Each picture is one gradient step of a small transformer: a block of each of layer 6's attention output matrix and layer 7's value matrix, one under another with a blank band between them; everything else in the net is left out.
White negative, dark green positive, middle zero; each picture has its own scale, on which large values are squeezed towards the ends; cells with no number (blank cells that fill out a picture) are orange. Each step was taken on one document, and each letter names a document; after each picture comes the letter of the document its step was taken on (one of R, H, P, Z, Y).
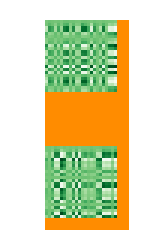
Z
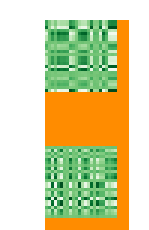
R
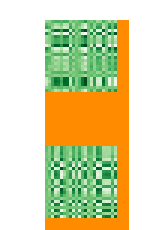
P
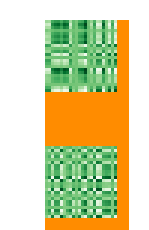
P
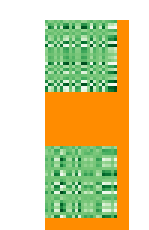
Z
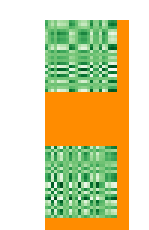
R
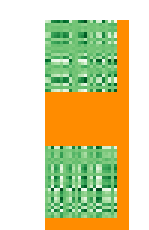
P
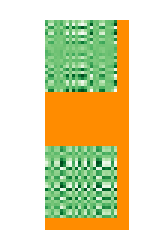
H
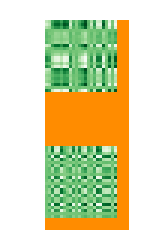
P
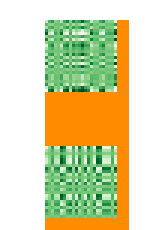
H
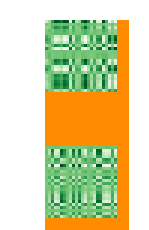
P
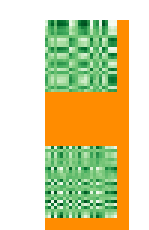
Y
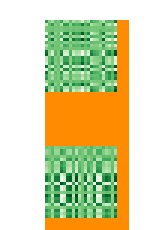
H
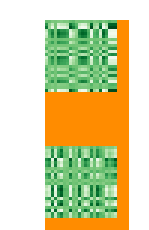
R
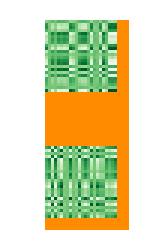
R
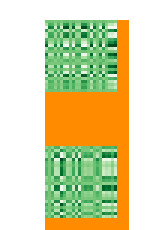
Z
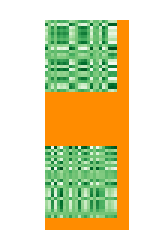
R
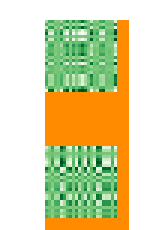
H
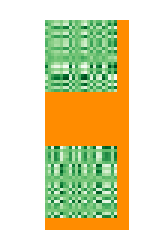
P
